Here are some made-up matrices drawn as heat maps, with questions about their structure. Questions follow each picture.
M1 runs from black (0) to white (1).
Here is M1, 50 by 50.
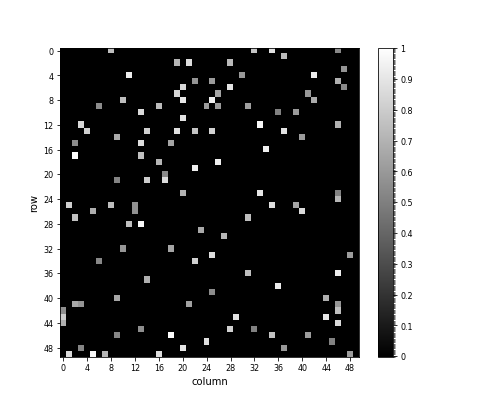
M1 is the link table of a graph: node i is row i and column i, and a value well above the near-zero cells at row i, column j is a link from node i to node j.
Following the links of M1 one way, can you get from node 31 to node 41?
no
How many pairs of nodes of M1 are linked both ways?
3
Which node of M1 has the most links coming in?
node 46
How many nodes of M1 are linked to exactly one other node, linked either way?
1
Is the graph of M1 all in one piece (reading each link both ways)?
yes
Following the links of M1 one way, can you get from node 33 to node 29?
no
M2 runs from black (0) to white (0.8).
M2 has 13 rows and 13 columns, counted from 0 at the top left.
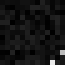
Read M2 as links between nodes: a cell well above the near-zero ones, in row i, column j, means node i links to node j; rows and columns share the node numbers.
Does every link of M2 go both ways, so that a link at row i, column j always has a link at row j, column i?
yes
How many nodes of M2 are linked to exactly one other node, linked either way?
2
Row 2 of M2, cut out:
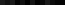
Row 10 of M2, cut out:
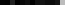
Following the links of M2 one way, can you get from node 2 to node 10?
no
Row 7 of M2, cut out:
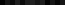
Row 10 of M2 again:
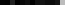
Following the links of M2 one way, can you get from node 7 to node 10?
no
